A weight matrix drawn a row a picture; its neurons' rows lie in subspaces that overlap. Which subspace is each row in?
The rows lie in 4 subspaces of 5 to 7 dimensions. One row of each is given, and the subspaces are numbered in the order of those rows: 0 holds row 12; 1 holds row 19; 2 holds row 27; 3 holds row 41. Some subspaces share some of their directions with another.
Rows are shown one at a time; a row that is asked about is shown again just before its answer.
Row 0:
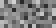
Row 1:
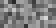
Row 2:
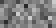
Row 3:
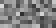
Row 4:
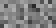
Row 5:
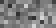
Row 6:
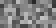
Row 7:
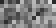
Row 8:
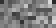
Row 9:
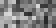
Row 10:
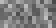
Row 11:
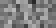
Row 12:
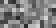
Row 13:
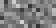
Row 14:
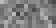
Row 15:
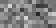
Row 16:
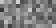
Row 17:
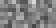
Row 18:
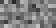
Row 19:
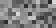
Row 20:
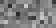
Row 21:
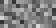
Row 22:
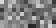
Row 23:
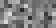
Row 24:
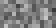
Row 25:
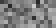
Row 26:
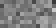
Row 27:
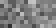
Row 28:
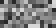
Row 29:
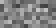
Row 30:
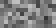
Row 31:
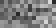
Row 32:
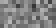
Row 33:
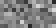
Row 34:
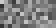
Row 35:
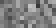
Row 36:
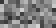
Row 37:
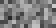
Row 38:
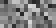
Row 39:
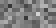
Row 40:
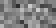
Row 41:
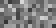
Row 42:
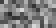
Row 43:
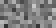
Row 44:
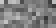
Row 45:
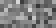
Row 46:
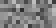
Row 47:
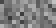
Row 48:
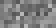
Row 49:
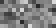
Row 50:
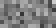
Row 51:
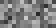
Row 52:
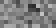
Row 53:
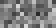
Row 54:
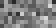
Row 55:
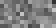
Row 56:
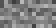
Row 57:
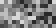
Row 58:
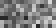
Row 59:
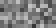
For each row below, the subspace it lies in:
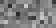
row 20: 1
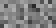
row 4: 3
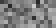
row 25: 1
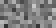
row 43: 3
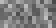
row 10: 1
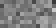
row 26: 2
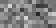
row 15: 0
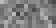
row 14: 1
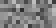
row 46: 0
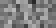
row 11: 2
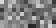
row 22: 1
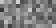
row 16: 3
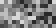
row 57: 1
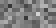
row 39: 0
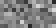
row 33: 0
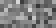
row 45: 2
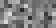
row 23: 1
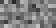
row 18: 3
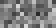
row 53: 0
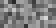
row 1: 2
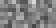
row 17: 2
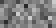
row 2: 1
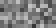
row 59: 3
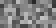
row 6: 2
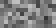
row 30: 1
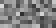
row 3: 2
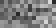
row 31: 1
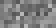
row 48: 0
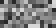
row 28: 1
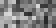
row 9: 3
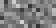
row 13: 3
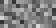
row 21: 3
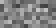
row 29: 3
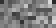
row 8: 1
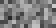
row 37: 0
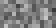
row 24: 1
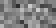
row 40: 3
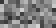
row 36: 2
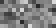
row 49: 0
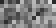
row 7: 0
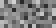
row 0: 3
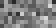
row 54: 2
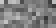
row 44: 0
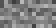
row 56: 3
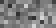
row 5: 1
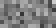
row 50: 2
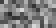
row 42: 3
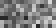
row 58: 3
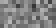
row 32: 0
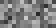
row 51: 0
